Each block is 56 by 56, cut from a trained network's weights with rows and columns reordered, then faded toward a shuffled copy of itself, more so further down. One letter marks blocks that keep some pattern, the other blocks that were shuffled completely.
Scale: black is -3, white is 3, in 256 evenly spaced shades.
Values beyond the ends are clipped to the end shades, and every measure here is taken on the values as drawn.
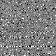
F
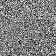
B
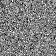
B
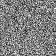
B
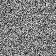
B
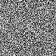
F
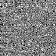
F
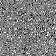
F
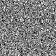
F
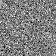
B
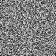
F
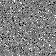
B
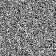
B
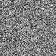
F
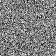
B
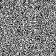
F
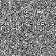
F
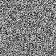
F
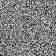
F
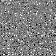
F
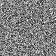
B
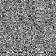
F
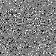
F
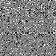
F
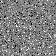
B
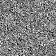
B
